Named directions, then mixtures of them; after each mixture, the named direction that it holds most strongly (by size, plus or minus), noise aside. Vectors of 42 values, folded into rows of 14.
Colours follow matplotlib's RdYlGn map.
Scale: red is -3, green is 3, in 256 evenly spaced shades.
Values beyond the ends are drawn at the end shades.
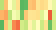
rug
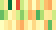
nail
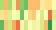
rug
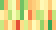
rug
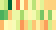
nail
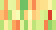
rug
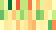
nail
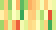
rug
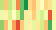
rug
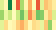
nail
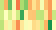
nail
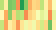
rug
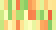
nail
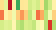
nail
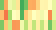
rug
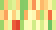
rug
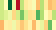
nail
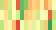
rug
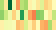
nail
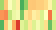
rug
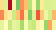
nail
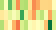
rug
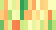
rug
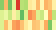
nail
